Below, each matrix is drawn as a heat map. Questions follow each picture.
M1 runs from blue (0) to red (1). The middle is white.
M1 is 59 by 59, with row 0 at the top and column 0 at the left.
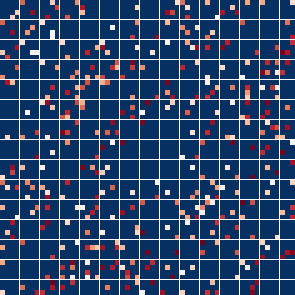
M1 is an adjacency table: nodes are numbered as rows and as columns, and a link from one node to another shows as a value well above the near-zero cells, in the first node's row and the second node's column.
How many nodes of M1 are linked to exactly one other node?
1
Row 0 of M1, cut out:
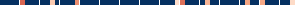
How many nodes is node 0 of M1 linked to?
9
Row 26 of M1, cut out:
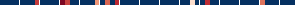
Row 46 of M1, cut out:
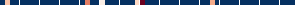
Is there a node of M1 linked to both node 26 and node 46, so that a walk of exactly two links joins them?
no
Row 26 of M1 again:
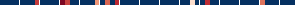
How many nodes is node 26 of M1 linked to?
9
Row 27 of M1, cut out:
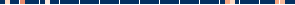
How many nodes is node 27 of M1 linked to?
7
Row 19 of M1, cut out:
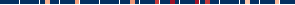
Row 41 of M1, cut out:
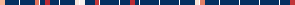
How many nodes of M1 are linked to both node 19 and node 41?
4
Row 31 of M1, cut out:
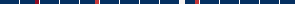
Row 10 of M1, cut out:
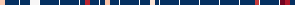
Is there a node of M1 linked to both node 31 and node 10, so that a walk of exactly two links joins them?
yes
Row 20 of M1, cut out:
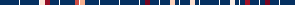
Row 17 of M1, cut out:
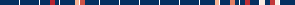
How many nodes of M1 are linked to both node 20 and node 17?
4
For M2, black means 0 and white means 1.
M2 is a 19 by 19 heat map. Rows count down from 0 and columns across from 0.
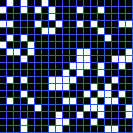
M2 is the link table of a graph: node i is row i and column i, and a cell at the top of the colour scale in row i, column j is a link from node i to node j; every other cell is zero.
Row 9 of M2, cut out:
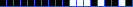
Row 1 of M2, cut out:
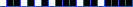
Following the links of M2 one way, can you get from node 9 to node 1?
yes
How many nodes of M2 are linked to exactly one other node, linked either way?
1
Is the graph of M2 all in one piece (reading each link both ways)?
yes
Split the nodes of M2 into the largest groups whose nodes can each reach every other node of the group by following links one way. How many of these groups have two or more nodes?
1
